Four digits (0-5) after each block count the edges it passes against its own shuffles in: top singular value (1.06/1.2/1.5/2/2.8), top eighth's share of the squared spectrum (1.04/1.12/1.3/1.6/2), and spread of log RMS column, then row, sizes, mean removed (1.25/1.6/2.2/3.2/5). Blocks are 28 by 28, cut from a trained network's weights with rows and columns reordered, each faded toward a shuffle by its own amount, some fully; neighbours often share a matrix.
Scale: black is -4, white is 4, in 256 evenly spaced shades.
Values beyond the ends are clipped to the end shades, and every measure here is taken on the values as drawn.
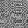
3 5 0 2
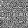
3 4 0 2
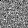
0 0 0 0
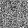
1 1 0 0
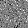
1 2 0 0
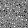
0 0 0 0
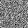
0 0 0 0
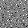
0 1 0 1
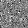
0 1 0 0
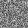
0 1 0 0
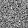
0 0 0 0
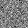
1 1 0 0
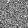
1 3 0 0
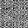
3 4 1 1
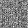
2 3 0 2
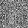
3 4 1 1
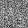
1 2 1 0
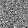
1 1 0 0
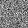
0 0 0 1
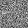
2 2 0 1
